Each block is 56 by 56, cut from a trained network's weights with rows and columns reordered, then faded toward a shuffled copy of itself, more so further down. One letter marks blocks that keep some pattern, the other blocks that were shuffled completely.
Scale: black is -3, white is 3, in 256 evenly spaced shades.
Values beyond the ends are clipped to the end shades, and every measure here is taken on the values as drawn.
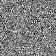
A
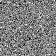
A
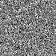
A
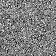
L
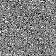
A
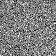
A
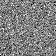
L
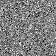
L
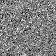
A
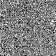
L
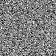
L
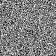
L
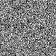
A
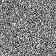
L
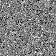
L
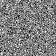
L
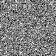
A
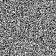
A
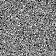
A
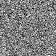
L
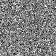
L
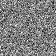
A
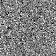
L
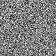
A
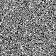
L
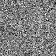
A
